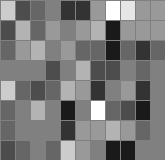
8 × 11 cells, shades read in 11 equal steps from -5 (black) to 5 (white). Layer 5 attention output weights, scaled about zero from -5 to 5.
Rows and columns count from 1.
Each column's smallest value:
-2 -2 -2 -2 -4 -3 -3 -4 -4 -4 -1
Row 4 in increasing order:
-2 -2 -2 -1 0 0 0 0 0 0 2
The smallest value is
-4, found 6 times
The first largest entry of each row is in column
8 2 3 6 1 7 8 5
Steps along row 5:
down down up up down down up up down up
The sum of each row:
6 2 -8 -5 -3 -5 0 -8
